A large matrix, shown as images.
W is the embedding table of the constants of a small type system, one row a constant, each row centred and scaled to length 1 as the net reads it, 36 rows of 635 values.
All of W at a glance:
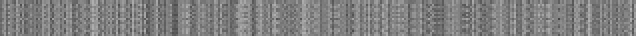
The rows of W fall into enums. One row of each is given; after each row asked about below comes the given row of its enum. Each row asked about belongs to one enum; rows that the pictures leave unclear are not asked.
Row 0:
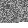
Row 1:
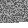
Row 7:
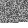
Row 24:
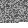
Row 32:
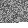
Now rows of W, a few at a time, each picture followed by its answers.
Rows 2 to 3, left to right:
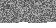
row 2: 0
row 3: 1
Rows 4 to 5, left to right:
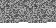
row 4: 24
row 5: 24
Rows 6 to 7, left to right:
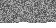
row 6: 32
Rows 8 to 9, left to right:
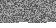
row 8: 1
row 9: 32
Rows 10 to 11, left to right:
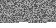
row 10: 1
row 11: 24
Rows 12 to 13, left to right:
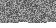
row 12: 7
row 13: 32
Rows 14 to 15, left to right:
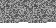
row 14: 24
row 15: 24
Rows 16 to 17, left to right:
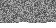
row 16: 32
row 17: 7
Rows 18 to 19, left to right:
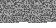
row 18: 1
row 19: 1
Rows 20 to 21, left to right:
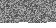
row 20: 24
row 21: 32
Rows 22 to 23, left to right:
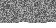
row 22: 0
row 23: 7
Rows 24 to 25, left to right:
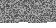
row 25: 1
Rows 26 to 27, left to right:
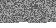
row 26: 1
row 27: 0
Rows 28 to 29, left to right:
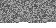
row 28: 32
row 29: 24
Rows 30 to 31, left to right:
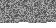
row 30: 24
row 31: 7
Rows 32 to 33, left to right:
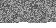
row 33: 0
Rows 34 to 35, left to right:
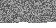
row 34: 32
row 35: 1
